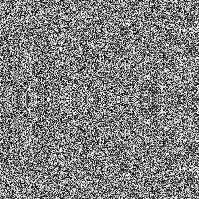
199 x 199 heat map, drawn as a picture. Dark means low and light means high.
Average level on the scale: 50%. Histogram: flat. Odd rows or columns: none. Stripes: none. Seam: none. Mirror symmetry: top to bottom.
